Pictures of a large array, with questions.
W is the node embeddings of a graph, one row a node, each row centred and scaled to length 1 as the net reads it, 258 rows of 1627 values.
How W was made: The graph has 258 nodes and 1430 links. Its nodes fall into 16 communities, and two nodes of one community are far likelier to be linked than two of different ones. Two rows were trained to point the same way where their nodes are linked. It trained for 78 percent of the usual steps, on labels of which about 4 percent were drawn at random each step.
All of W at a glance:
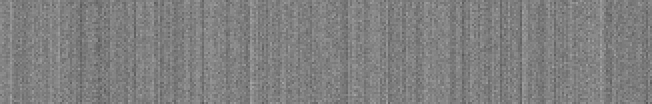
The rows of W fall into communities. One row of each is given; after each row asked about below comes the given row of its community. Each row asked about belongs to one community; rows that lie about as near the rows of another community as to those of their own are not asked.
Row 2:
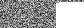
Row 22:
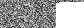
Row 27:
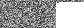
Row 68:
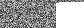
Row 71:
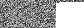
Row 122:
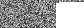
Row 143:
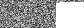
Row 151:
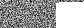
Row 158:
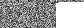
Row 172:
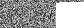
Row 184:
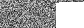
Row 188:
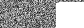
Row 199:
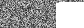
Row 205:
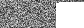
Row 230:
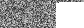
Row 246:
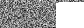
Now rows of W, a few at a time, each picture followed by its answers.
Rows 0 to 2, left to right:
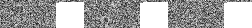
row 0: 143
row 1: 22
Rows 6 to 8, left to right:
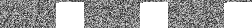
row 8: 158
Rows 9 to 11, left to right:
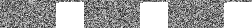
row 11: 122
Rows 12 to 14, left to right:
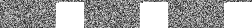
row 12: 122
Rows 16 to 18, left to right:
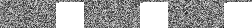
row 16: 122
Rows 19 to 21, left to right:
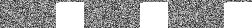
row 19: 68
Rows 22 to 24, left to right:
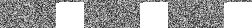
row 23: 184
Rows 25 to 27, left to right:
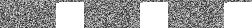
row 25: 188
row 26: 205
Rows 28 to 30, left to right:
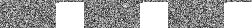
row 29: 199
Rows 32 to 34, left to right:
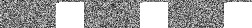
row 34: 151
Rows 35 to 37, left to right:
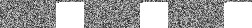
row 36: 122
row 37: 199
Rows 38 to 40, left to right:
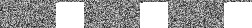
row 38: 151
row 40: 172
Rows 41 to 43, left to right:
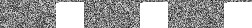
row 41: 246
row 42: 188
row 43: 2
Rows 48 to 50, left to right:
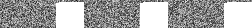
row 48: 143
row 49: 71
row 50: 122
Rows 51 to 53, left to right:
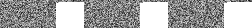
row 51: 68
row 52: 172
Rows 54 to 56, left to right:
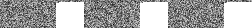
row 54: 143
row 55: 230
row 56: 199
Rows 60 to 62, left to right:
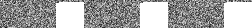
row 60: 158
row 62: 122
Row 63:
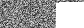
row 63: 71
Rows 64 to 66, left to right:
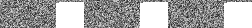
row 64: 122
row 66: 68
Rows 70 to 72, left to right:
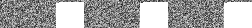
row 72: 27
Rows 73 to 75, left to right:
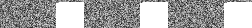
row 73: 230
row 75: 246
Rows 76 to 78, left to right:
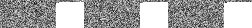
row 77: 188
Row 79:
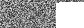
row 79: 172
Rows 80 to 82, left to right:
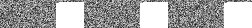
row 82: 199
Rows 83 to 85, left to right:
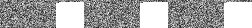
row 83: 143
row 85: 143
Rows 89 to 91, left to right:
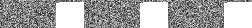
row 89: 172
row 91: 68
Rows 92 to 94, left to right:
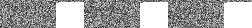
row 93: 205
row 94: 230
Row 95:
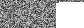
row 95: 158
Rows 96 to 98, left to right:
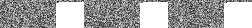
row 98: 184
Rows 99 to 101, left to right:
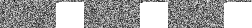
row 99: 188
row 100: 158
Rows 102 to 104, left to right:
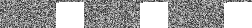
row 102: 68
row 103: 143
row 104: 184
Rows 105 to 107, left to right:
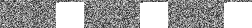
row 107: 68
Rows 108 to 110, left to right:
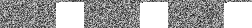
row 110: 172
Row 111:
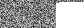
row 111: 188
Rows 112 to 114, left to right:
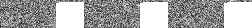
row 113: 143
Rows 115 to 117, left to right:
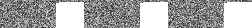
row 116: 184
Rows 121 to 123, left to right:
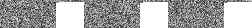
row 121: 199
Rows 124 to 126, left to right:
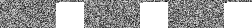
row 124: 71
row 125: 184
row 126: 158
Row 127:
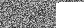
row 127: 172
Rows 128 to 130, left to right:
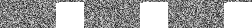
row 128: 246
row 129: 199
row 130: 68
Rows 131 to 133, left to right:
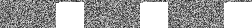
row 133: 71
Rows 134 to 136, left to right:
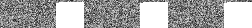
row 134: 205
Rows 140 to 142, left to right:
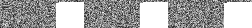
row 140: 143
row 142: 158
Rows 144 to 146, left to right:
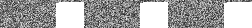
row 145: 68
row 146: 151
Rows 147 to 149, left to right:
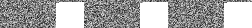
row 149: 205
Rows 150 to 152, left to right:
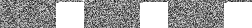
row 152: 205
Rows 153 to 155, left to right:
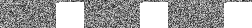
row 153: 184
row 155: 151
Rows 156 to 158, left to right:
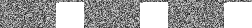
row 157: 172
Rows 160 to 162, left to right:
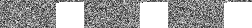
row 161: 230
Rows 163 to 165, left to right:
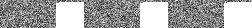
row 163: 151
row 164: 246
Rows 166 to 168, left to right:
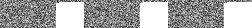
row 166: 172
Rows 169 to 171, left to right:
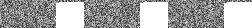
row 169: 172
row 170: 172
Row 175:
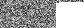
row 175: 199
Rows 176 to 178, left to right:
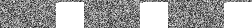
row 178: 246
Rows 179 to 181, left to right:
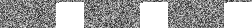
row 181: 151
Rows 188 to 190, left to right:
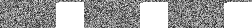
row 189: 2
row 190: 158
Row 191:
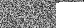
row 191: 22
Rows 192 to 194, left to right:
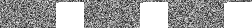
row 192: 246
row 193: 2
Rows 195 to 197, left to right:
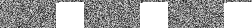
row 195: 184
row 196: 188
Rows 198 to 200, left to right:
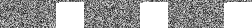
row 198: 2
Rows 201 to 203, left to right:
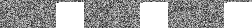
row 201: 199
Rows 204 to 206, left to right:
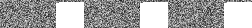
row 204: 68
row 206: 205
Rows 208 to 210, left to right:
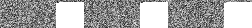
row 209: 158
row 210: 71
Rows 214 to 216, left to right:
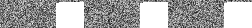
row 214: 188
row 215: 122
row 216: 122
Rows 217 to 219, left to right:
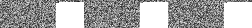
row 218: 27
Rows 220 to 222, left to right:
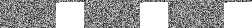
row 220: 188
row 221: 172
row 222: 188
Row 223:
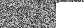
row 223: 199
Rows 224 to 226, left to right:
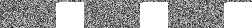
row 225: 151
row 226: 199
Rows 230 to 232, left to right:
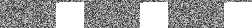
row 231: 151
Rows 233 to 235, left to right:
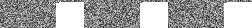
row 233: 71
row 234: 205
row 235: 246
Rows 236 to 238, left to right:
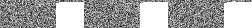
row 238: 122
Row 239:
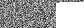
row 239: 188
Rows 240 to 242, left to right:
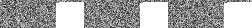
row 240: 143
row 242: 230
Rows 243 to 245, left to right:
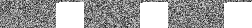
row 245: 184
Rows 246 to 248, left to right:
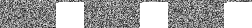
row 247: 151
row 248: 158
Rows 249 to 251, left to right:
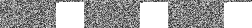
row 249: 205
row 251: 71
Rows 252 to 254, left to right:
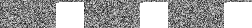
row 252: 158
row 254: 199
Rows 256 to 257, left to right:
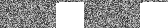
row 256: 158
